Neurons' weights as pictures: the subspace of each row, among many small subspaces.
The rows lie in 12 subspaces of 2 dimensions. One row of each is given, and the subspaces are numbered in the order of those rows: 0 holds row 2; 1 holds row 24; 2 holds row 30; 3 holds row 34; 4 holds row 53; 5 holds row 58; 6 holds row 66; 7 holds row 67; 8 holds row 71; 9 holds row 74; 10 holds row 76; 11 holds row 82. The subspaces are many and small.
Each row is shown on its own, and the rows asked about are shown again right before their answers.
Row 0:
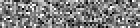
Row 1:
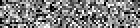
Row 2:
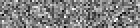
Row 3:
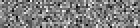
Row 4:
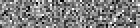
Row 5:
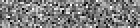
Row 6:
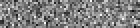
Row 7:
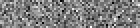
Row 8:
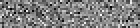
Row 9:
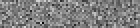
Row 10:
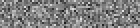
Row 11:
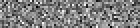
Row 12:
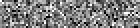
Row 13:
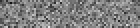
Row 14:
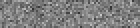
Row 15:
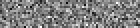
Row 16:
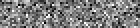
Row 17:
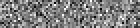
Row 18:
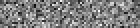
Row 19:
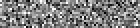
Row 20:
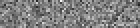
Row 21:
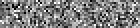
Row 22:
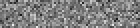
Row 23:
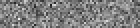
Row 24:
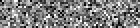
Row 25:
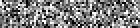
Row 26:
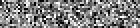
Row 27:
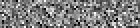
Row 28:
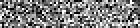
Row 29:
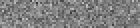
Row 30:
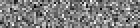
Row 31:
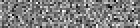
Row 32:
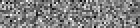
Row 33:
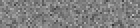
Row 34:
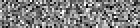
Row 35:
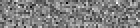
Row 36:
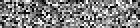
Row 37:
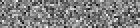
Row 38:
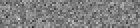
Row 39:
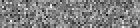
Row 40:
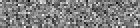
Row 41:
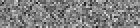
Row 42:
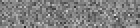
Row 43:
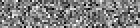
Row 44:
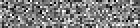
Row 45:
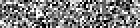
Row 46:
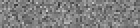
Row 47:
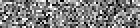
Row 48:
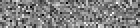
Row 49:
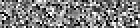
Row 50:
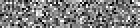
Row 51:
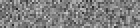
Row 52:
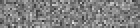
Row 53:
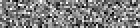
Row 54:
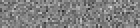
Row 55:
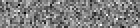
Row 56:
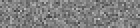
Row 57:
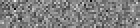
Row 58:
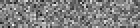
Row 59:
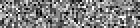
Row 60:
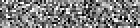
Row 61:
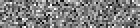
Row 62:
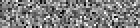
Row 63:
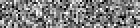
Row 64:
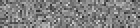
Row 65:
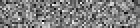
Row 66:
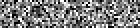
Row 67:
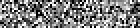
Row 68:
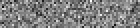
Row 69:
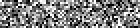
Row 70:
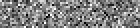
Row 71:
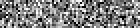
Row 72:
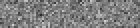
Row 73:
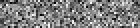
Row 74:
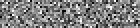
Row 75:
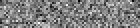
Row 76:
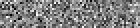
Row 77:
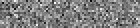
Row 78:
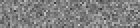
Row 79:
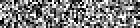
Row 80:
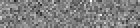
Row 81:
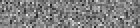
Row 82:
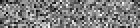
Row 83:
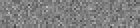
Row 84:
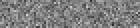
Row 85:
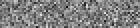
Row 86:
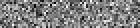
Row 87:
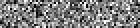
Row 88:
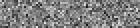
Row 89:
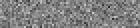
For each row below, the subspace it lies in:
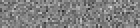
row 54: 9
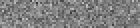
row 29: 6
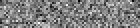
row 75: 11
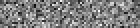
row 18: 5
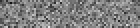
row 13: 11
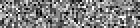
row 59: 8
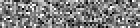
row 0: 4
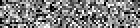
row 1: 11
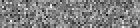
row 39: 7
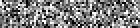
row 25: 7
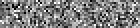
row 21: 10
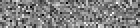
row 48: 4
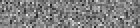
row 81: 10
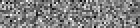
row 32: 10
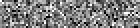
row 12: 2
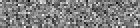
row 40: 3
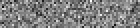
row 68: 7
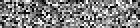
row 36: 3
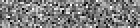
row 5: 4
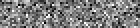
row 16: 1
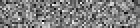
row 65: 5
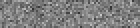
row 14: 4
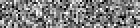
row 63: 8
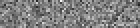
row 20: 0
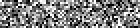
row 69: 1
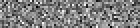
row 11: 3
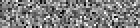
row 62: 3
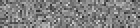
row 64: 11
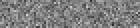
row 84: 2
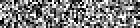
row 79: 8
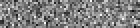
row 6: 8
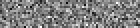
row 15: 4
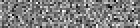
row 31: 9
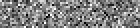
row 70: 1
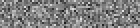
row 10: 6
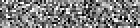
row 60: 4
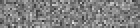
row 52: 5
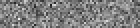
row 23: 2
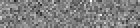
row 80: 7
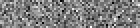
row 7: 0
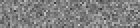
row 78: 2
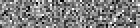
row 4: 0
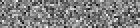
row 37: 6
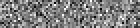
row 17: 7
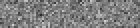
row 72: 5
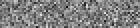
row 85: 2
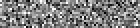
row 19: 3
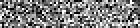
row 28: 9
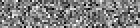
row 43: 6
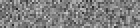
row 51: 8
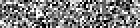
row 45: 2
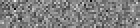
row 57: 10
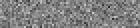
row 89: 3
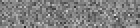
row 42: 6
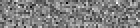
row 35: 4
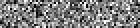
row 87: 2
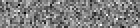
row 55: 7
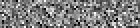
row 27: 0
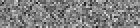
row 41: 1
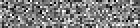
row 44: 9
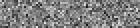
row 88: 1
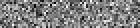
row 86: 2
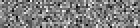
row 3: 9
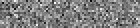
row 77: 10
